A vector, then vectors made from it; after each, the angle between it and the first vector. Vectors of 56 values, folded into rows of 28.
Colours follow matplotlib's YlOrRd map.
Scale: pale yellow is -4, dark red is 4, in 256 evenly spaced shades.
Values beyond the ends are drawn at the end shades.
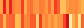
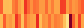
nearly opposite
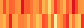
partly aligned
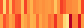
nearly opposite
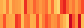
nearly opposite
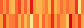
partly opposed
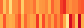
nearly opposite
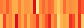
partly opposed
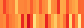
partly aligned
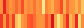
partly aligned
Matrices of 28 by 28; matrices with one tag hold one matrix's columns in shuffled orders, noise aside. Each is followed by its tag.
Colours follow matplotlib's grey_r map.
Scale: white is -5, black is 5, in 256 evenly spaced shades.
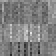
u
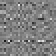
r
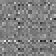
r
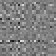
r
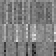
u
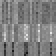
u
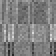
u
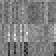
u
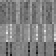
u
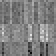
u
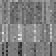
u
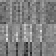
u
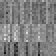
u
